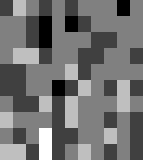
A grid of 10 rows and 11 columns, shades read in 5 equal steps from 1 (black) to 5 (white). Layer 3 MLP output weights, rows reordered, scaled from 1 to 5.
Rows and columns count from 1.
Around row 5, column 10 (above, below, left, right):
3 4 3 3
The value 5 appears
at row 9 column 4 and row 10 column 4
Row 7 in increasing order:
2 2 2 3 3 3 3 3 4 4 4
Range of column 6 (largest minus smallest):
3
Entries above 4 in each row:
0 0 0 0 0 0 0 0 1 1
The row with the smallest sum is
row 2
